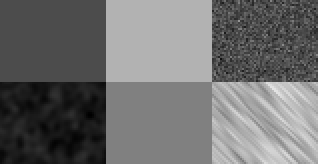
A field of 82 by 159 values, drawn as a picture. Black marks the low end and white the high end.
It is made of 2 by 3 panels. Panel 1,1: low, flat. Panel 1,2: high, flat. Panel 1,3: low, fine-grained. Panel 2,1: very low, blotchy, faint in contrast. Panel 2,2: middling, flat. Panel 2,3: high, slanting down to the right.
